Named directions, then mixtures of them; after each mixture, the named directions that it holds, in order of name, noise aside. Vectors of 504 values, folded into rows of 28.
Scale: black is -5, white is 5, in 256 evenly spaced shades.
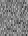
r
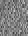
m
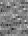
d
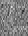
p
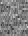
d, p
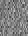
m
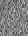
m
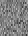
r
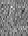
p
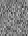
m, r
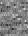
d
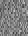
m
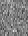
p, r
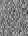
m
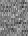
d, r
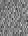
m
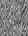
p, r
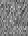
p, r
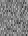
r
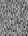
r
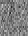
m, p
